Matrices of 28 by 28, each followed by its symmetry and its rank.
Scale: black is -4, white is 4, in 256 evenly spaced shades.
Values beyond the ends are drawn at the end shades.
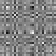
symmetric, rank two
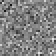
symmetric, full rank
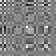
symmetric, rank two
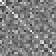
symmetric, rank five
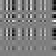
neither, rank one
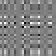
neither, rank one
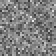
neither, full rank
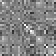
symmetric, rank five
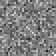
symmetric, full rank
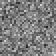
symmetric, full rank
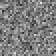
neither, full rank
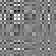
symmetric, rank two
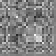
symmetric, rank three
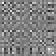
symmetric, rank three
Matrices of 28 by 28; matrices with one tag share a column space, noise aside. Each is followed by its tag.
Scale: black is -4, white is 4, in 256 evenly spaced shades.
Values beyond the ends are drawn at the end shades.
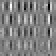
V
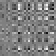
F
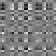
F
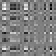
F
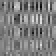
V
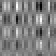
V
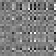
F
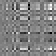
F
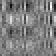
V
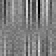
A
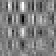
V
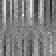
A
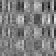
V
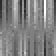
A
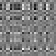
F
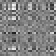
F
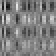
V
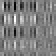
V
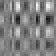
V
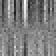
A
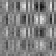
V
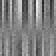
A
